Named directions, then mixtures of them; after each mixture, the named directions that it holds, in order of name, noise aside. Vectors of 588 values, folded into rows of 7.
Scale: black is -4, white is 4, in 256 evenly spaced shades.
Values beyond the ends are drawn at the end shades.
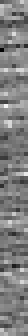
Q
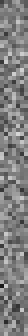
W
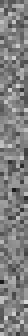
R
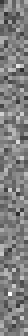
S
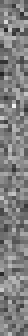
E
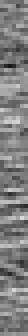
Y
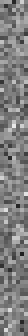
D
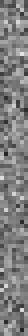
D, E, W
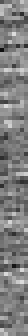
Q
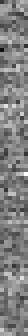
E, Q, S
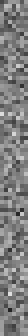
D, S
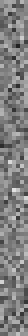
R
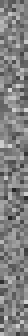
R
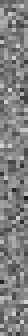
R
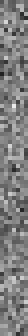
E, R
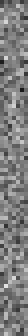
E, R, W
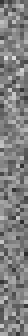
R, W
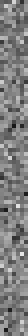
D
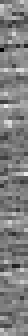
Q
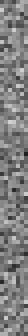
D, Q, R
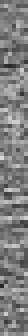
W, Y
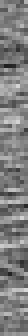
Y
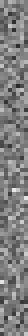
R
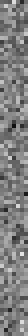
D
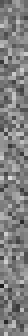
W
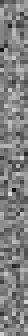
Q, R, S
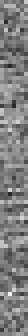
E, S, Y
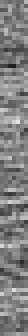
Y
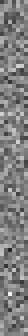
S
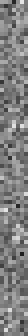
D
